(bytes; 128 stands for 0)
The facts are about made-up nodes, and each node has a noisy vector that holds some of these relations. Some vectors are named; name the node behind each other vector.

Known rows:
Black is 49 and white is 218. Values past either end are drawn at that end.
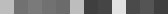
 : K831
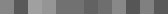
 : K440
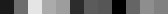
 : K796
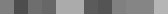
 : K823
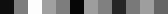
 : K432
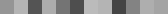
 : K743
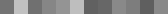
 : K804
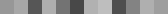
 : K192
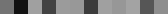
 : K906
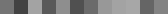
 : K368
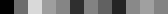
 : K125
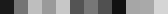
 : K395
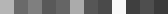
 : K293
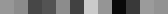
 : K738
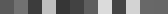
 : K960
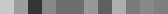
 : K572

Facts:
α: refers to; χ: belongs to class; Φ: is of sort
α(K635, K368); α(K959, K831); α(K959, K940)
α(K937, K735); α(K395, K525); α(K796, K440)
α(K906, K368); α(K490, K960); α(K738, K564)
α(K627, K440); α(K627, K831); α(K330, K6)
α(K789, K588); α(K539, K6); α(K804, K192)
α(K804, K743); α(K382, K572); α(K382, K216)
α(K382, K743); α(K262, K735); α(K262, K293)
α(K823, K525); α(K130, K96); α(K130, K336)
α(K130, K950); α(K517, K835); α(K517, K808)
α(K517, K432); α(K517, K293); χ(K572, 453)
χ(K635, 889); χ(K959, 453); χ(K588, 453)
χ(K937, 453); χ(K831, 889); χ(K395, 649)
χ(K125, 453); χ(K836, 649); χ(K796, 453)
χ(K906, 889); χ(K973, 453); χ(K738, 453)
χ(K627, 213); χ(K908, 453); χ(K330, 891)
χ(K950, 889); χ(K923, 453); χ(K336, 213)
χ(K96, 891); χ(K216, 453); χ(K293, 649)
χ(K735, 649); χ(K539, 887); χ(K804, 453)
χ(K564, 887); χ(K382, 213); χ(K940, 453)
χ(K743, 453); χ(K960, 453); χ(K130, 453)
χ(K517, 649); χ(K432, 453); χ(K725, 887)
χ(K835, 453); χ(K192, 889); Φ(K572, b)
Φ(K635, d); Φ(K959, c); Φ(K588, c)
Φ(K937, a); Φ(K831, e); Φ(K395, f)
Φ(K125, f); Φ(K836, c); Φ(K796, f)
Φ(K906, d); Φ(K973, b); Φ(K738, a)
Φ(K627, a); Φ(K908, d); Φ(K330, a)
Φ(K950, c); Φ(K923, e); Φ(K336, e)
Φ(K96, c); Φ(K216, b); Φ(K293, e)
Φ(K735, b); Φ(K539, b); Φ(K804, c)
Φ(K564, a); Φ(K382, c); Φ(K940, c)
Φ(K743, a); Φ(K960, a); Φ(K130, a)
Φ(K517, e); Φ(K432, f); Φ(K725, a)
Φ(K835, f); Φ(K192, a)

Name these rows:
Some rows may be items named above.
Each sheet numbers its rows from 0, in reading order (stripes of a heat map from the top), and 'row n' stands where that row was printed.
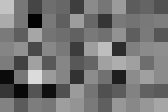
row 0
K735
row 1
K539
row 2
K808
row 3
K725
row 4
K368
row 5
K125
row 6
K789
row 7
K525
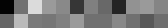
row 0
K125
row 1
K836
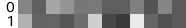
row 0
K440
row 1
K923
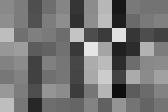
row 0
K937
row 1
K937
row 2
K831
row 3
K564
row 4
K725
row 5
K130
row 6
K627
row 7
K973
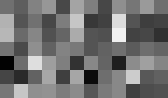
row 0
K6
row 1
K517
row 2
K293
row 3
K262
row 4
K125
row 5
K490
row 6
K940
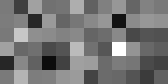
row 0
K908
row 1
K330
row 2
K940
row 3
K336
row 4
K588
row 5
K959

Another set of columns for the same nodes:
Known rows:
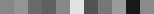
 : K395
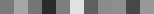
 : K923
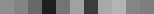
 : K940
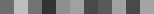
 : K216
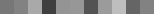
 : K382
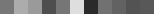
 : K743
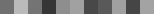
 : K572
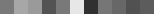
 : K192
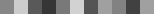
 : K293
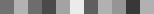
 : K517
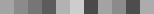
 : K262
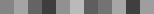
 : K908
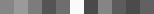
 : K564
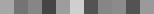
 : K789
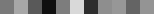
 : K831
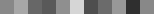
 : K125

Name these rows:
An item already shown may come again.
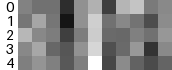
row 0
K959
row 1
K336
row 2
K6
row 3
K125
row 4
K725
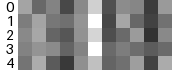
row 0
K823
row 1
K937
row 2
K125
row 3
K330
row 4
K973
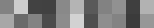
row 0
K735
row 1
K823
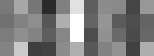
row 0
K923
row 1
K130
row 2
K738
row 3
K735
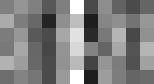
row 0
K725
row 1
K440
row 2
K796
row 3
K539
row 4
K808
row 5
K627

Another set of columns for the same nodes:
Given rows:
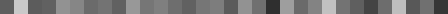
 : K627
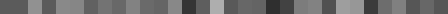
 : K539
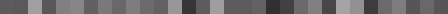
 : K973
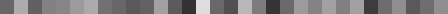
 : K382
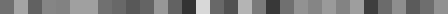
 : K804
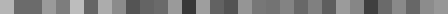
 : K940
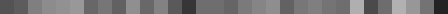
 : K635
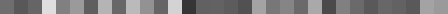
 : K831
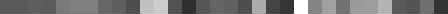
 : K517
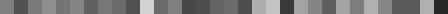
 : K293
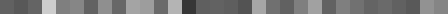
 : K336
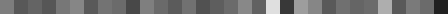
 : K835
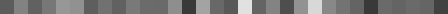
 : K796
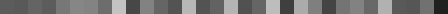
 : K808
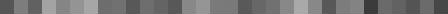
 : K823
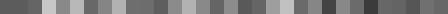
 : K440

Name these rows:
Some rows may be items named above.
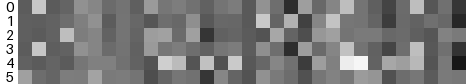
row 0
K627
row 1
K125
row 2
K923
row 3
K627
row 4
K937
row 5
K836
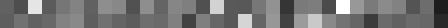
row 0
K735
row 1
K395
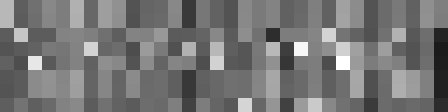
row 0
K588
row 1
K588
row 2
K130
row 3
K262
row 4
K735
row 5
K908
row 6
K908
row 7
K395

